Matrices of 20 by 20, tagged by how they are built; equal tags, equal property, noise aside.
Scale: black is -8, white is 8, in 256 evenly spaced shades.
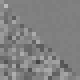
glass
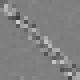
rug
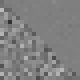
glass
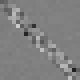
rug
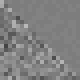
glass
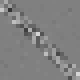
rug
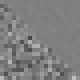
glass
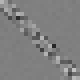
rug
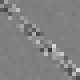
rug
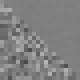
glass
